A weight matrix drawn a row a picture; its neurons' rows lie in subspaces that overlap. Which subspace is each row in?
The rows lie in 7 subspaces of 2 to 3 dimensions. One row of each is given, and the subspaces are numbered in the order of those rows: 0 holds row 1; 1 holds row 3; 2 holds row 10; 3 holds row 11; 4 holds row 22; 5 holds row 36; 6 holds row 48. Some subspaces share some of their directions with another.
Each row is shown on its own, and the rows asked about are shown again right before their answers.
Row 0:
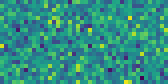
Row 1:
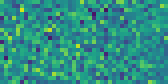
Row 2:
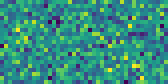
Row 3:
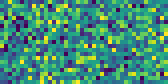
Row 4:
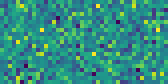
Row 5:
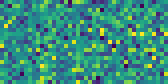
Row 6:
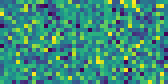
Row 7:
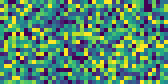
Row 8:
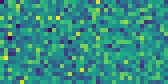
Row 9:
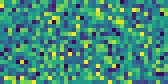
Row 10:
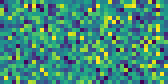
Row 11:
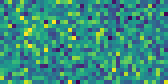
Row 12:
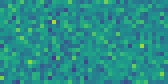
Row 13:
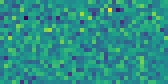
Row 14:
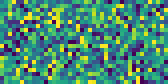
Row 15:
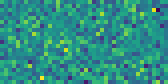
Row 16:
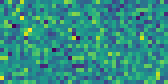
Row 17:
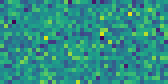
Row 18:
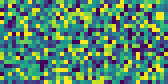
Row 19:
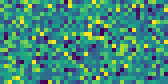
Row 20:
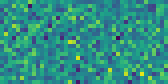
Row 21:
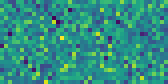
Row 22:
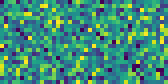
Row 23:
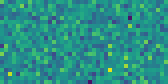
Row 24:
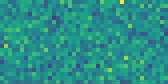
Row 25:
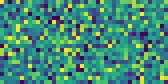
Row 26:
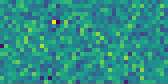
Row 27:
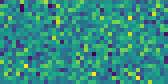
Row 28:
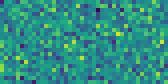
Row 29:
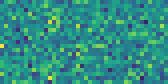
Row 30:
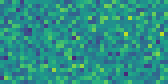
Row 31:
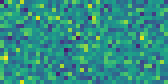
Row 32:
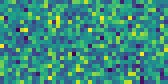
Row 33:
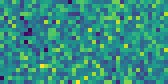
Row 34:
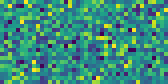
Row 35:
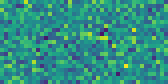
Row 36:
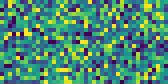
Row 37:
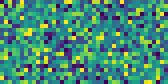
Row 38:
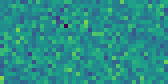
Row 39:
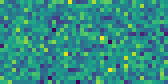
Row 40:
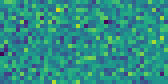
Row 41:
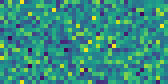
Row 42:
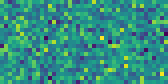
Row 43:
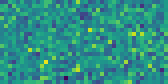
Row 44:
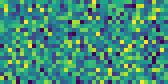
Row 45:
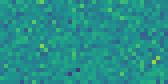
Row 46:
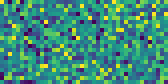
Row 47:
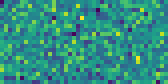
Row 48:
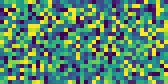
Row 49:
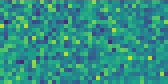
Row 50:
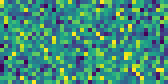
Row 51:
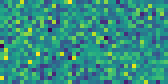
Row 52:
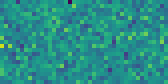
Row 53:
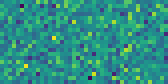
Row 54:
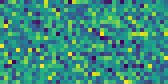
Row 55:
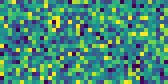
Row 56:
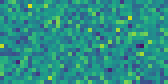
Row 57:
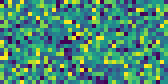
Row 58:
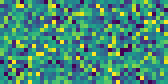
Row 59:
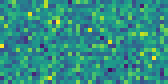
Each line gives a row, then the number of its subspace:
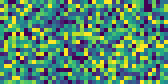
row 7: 5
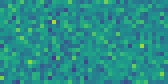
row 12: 0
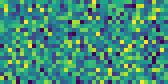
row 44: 2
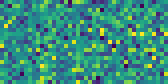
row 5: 5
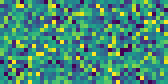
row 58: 2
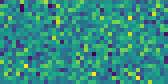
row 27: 2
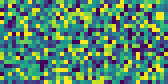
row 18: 5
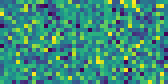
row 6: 2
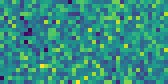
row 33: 3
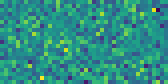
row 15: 3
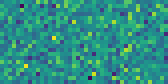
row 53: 2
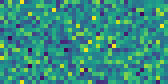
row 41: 3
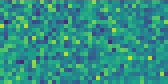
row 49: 1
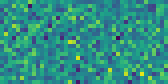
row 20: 6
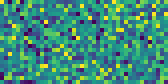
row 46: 3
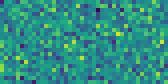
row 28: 4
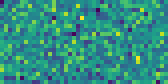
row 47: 4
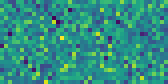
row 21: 6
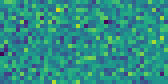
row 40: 1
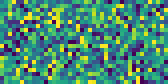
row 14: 5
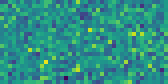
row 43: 5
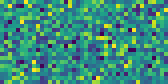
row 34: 5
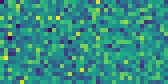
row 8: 0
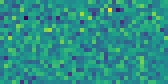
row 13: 0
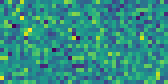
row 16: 3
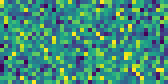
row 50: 4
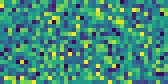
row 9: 4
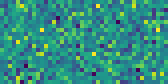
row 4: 2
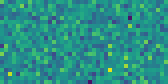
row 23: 2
